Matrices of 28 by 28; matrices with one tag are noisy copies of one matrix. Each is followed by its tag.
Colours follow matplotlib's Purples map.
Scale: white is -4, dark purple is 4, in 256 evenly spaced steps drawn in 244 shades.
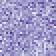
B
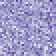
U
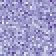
U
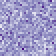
B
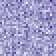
U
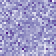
B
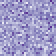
U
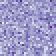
U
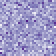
B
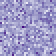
U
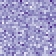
U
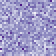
B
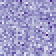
U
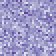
U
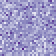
B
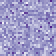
U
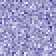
U
